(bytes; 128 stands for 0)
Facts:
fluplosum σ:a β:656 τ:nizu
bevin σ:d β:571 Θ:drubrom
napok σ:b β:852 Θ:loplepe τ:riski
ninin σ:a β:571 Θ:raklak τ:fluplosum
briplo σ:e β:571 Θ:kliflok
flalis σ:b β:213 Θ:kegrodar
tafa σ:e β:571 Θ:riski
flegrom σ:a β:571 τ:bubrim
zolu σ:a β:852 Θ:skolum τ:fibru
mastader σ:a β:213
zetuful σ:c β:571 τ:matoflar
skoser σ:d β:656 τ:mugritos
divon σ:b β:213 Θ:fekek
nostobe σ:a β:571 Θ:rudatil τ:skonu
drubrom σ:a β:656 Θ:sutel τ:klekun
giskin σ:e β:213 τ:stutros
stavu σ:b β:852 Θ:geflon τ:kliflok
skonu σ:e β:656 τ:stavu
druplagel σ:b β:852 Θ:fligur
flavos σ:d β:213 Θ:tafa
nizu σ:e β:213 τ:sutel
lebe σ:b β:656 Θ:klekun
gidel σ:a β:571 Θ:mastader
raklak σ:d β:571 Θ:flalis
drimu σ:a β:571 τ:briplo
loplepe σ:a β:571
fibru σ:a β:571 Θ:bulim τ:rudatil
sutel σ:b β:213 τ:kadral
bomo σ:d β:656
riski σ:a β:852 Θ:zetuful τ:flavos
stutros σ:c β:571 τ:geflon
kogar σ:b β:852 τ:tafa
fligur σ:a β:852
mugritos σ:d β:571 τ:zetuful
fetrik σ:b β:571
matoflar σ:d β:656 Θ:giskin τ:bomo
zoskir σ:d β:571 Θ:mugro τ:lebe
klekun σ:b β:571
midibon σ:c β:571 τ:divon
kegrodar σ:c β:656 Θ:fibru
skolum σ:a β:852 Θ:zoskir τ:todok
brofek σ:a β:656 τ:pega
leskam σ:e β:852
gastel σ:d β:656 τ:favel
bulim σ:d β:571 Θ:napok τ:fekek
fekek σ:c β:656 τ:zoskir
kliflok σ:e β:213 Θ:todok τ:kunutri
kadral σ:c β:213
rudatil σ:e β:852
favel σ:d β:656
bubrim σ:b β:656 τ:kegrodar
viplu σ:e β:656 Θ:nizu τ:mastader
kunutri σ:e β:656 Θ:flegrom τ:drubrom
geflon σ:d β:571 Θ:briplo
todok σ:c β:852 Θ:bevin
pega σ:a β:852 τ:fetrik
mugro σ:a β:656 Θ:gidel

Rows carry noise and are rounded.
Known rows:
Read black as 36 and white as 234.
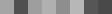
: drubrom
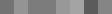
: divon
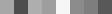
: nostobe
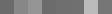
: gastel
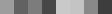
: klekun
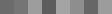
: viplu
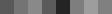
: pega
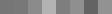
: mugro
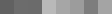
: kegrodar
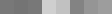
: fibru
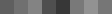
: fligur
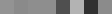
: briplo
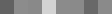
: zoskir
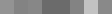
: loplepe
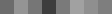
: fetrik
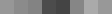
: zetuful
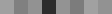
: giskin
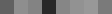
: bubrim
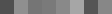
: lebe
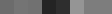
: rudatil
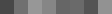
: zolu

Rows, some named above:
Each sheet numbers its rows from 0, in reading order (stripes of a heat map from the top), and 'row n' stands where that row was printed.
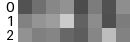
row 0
riski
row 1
bevin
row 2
loplepe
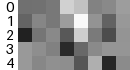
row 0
fibru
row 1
flalis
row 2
napok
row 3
nizu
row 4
briplo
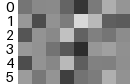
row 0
fluplosum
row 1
kunutri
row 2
matoflar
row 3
kadral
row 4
matoflar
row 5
midibon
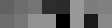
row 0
rudatil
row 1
todok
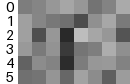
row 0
ninin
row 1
mastader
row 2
skonu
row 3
midibon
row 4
bubrim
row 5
viplu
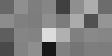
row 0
favel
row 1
tafa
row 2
raklak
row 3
kogar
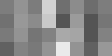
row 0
flavos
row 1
geflon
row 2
divon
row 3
flalis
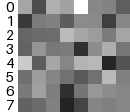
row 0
nostobe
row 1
druplagel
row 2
kegrodar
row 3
bomo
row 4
kliflok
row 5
mugritos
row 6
sutel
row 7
leskam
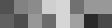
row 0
bulim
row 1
stavu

